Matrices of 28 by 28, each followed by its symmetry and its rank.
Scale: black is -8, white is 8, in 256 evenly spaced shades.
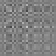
symmetric, rank two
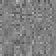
neither, rank five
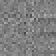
neither, rank five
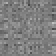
neither, rank five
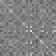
symmetric, rank five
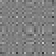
symmetric, rank two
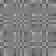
symmetric, rank two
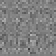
neither, rank five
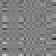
neither, rank two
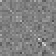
symmetric, rank five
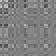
symmetric, rank two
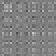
symmetric, rank two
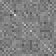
symmetric, rank five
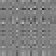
neither, rank two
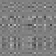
neither, rank two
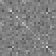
symmetric, rank five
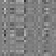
neither, rank two
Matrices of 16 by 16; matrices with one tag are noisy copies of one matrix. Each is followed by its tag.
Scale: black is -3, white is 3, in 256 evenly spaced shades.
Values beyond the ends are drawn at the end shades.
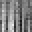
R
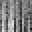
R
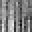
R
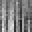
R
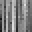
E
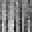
R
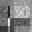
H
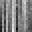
E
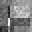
H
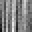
E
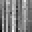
E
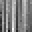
E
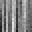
E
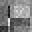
H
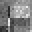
H
